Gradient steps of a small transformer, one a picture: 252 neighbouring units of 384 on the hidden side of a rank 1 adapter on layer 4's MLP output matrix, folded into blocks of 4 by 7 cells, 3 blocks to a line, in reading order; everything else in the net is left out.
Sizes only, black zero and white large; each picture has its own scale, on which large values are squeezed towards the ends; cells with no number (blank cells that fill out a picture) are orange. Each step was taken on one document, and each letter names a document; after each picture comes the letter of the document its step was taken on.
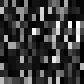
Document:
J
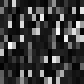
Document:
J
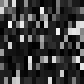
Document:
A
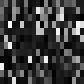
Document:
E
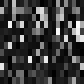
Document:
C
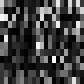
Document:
E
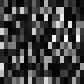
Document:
C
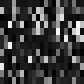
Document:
C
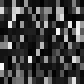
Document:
C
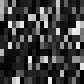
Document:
A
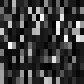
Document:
J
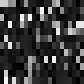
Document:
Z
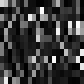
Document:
Z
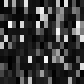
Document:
C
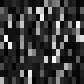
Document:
J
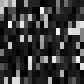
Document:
A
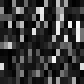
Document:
C
